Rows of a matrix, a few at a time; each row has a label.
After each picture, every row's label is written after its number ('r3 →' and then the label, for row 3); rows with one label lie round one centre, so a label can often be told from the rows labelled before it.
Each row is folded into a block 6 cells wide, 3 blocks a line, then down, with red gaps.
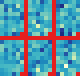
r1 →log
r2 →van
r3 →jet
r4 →log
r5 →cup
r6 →van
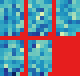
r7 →log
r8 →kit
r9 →van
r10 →jet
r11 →jet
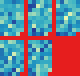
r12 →van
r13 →jet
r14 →kit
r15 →kit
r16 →cup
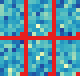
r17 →log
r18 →van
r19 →jet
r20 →cup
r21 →kit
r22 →van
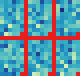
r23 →van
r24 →van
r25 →log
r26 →jet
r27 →van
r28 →van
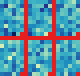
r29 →jet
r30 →cup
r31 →jet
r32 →kit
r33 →van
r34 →log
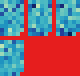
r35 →cup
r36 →jet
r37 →jet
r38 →log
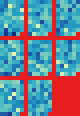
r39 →jet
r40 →van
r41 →cup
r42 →kit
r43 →van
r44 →van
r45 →kit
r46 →log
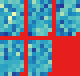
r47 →kit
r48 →cup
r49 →jet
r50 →log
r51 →log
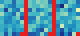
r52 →log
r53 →kit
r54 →jet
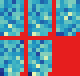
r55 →van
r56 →van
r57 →kit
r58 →cup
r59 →van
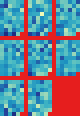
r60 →jet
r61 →kit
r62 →cup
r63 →log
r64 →cup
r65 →log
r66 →jet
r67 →van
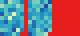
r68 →kit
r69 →cup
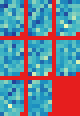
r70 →jet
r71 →cup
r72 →van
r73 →log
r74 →van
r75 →log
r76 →van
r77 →log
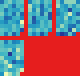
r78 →log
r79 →log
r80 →kit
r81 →van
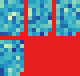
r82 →kit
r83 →log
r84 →log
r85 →cup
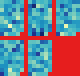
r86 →van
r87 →jet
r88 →van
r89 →cup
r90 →van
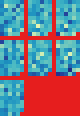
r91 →cup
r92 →van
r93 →van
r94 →log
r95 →kit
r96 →kit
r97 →log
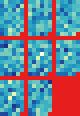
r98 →cup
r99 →log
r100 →van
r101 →jet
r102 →kit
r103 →kit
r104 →kit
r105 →cup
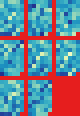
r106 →kit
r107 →jet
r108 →van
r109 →cup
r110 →kit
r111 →kit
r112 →kit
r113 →cup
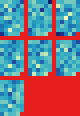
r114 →cup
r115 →cup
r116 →kit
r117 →van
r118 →van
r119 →cup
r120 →van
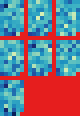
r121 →jet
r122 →kit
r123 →van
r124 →kit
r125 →jet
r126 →cup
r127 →jet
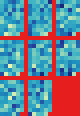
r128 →van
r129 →cup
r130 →jet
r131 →van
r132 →jet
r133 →jet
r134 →kit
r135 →van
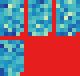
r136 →jet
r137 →van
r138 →kit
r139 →cup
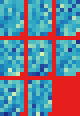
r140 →log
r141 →log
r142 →cup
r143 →cup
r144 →kit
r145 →cup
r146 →kit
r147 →log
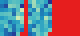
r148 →jet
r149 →cup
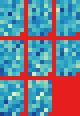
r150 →van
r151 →log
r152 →log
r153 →cup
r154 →van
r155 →log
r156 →kit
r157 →kit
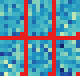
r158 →log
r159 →log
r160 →van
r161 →van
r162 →log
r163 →jet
